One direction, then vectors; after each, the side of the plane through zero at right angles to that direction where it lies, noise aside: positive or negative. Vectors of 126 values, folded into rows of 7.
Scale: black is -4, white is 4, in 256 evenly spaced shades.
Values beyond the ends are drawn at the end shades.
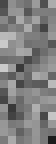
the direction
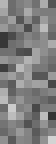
negative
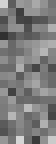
negative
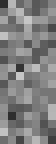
positive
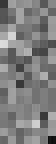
positive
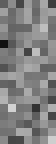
negative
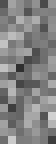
positive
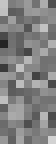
negative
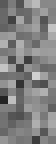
positive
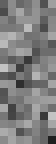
positive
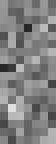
negative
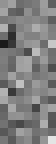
negative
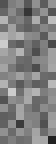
positive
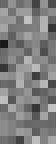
negative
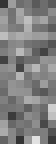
positive
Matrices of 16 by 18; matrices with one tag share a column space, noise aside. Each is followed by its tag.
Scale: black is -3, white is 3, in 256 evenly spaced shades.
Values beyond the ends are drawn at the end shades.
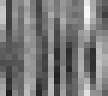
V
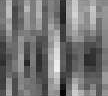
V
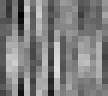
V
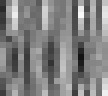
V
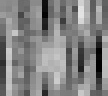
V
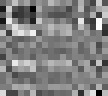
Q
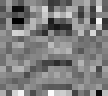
Q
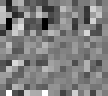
Q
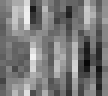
V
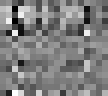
Q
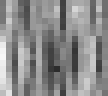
V
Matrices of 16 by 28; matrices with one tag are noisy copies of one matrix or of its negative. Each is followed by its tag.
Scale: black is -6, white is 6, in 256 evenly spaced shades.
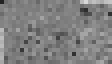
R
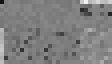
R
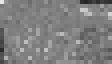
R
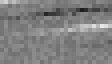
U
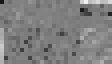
R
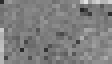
R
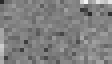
R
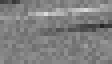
U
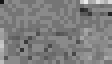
R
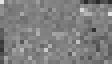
R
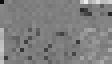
R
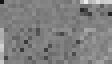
R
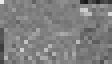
R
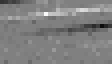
U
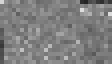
R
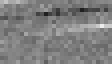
U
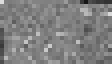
R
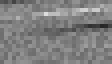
U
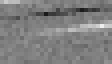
U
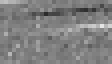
U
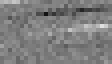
U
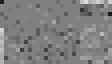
R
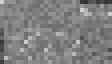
R
